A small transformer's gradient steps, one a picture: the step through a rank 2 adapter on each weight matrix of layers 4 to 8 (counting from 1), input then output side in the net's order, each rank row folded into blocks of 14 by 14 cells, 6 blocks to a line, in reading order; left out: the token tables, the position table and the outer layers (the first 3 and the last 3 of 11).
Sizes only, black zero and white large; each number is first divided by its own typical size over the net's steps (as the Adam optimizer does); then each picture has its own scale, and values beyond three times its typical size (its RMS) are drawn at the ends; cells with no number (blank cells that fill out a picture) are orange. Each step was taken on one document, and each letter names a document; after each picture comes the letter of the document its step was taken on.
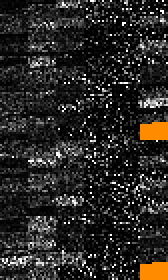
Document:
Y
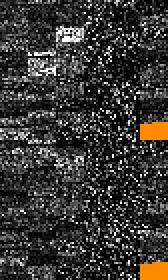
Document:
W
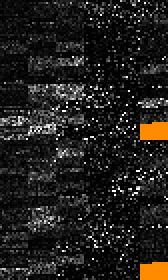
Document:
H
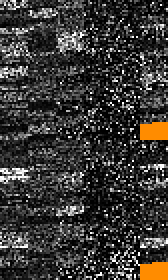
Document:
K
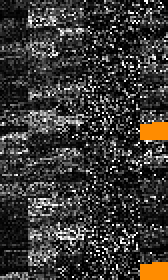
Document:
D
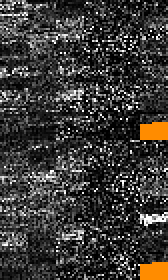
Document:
K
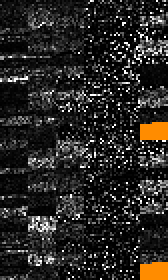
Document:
Y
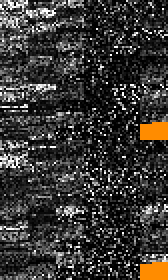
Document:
W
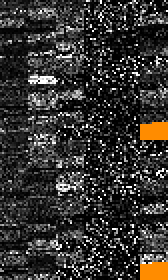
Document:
W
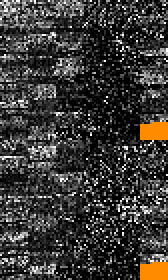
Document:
W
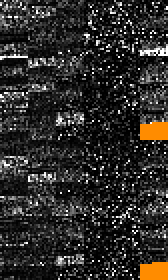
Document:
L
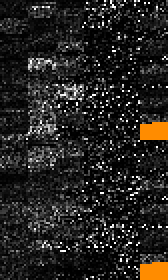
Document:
H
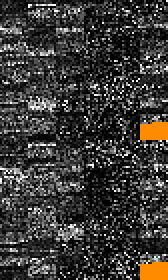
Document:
K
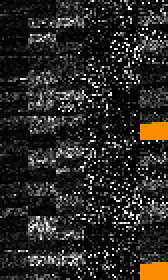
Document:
Y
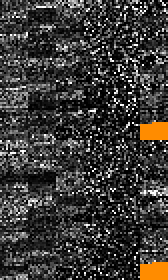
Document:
W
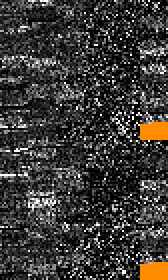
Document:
K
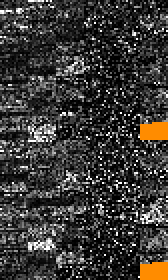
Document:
W
